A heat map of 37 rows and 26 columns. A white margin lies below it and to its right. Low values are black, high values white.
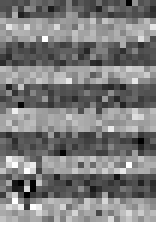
Stripes running across repeat 5 times from top to bottom. In the bottom left lies a patch that is rougher than the rest. Values change most from cell to cell in the bottom left.
